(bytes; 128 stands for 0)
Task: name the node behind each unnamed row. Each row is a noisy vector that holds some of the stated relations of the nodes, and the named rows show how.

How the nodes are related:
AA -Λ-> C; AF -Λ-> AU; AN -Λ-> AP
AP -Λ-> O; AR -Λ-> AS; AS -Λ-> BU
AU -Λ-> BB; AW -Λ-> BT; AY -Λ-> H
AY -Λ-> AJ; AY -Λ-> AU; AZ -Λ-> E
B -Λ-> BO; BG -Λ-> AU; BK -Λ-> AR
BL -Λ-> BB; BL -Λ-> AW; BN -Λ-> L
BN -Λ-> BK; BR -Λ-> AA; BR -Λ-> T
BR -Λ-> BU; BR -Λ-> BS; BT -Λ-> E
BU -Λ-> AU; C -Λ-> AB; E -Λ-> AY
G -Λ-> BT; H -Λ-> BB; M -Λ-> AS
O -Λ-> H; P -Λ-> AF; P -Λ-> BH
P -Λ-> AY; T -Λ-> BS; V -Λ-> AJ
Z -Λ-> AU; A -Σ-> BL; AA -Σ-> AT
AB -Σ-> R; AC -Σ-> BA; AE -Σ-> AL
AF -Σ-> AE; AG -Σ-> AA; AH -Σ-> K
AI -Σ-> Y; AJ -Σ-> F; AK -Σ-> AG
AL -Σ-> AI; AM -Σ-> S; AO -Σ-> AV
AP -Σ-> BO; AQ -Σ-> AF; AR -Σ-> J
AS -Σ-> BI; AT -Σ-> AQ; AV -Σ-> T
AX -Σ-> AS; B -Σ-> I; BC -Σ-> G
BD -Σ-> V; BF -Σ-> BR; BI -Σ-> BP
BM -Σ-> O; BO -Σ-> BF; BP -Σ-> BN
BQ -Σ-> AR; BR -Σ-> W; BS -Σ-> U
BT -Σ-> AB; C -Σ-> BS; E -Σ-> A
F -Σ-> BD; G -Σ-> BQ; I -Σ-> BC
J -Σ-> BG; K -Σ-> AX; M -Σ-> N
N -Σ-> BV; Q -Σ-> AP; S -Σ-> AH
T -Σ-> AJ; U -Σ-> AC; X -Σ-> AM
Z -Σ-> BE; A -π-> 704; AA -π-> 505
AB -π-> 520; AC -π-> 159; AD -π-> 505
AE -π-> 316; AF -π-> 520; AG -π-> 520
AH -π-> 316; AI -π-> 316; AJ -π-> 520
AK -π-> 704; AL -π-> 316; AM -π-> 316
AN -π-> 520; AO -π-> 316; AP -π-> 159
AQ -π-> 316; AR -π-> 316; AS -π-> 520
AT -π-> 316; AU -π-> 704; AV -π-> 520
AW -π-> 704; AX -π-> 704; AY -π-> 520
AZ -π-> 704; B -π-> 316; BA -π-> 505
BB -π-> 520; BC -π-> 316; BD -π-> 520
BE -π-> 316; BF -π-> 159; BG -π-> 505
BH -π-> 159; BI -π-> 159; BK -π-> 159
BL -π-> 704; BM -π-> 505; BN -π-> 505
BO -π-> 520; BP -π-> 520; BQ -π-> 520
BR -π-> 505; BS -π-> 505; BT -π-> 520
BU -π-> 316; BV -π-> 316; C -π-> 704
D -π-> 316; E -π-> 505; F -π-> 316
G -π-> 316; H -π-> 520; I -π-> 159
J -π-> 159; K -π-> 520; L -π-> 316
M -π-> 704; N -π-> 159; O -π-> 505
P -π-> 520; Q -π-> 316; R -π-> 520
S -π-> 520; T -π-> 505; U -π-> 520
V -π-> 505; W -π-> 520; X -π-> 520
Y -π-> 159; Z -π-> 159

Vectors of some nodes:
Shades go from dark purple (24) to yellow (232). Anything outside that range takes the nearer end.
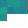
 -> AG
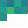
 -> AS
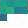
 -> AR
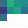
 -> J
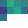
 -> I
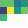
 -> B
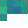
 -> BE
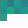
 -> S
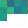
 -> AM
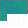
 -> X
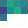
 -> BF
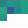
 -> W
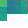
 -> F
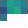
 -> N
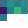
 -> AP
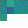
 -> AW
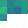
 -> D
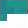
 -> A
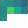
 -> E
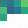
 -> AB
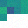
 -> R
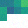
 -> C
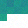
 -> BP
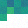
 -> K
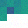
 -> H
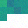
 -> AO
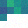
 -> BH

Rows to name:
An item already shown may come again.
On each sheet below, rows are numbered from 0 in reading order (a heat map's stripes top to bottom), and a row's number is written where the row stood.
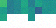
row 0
F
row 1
AU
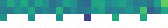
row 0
BQ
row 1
AF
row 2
AF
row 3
BK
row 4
BT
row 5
AB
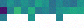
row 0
AP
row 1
AF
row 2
O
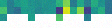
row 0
BU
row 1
X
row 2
BO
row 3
Z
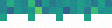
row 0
AZ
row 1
AH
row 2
H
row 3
AX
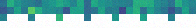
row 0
BH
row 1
AA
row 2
AJ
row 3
Y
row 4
AN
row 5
G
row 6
BH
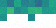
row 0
AS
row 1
BS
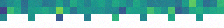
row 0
BI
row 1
V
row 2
L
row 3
M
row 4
AJ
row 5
BM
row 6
AB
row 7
T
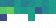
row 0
BN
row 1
BB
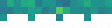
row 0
BQ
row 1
Q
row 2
AA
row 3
BC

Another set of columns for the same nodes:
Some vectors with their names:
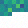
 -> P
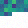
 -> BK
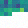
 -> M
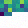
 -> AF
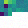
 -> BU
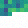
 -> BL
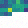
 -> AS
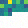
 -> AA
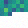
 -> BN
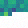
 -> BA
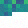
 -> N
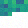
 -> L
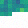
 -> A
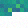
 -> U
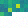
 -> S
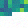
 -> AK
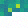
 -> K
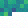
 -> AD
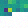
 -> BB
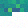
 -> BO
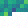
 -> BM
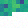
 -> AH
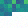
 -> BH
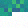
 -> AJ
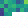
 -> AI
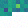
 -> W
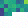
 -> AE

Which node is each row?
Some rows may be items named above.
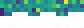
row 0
Y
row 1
BB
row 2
AA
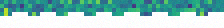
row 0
E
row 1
BR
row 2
AO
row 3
Q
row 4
AZ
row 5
BI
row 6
AZ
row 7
V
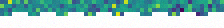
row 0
AA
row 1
AN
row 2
BC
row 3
BR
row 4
O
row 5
BP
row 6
T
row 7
Z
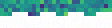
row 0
BQ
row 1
Z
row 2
B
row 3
AZ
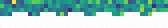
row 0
AP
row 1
BG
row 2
BS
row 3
Q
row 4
B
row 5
C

